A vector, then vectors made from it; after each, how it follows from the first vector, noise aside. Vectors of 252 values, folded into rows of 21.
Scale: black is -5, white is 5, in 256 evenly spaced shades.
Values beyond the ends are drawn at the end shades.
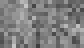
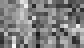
scaled up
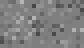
partly zeroed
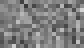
sign-scrambled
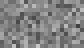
sign-scrambled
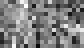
scaled up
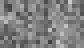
reversed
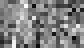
scaled up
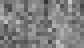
reversed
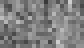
reversed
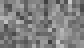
reversed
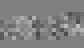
partly zeroed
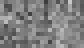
reversed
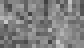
reversed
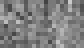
reversed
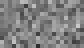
sign-scrambled
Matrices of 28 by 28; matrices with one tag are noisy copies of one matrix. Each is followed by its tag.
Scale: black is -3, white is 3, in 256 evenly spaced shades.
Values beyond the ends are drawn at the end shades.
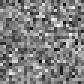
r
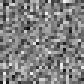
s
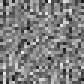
s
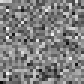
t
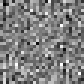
s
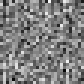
s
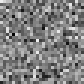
t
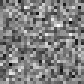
r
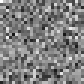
t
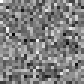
t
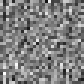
s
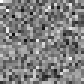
t
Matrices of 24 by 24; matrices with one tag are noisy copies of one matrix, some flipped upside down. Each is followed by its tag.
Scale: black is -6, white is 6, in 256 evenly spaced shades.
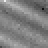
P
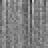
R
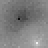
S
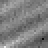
P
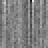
R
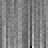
R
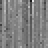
R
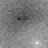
S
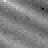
P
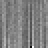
R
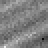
P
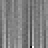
R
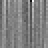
R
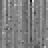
R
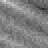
P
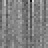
R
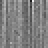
R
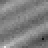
P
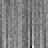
R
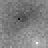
S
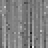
R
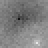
S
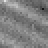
P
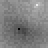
S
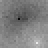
S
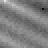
P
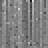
R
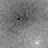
S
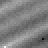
P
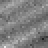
P
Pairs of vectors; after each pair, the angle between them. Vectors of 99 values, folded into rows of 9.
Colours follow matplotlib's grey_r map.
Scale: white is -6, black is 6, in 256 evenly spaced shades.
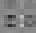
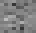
partly opposed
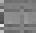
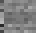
nearly opposite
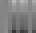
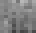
nearly parallel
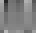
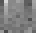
nearly opposite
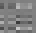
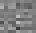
nearly opposite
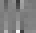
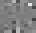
partly aligned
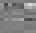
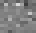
partly opposed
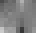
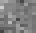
partly opposed
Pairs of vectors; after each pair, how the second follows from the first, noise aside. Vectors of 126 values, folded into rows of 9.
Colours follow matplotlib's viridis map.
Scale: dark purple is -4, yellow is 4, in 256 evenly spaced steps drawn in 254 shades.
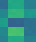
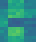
copied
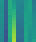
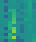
partly zeroed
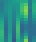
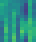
negated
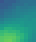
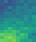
copied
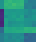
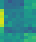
negated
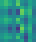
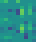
partly zeroed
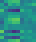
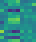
copied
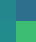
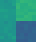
negated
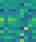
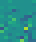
partly zeroed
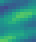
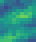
copied
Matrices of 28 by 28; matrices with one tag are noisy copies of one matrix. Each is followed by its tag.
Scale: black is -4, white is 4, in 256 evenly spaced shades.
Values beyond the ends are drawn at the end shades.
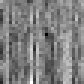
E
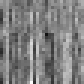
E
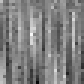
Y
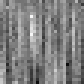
Y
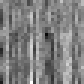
E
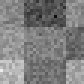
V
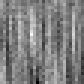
Y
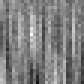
Y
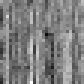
E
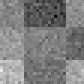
V
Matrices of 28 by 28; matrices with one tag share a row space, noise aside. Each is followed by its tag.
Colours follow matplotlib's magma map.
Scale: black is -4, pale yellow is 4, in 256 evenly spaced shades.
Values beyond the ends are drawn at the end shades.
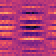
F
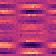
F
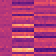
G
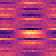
F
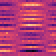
F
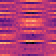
F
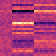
G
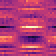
F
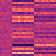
G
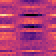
F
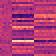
G
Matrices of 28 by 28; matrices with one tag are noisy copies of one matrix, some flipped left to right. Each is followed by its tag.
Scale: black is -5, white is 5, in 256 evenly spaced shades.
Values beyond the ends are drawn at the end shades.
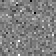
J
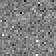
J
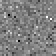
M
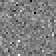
J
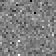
J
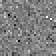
M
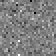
J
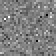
M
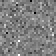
J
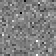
J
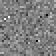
M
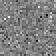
M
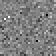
M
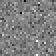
J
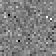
M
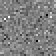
M
